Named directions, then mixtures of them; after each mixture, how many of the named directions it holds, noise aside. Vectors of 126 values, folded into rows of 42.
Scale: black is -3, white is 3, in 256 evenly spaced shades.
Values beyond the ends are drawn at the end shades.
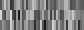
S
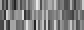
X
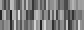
one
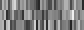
one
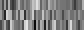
two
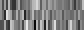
two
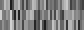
one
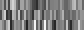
two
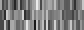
one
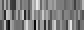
two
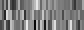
two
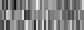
one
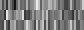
one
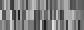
one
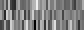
two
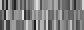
one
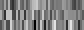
two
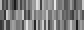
one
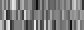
two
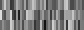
one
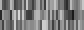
two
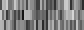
two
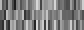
one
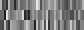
one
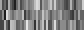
one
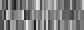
one
